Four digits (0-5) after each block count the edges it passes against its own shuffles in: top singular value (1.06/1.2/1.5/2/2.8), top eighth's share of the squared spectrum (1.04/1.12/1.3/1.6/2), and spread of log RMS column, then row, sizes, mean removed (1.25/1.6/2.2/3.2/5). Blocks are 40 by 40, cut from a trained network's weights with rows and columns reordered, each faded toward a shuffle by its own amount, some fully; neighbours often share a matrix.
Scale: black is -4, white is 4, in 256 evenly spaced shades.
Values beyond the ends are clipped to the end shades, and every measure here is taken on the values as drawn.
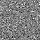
1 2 0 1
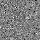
1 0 0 0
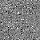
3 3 1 2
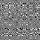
3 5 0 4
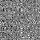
3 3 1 1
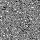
0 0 0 0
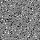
0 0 0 0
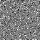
2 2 0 1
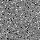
0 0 0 0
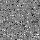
2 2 0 1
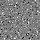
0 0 0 0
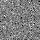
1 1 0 0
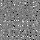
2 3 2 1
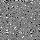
2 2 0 1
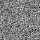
2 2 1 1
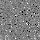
2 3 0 1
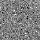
2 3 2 0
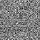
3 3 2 0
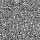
1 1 0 0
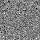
2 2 1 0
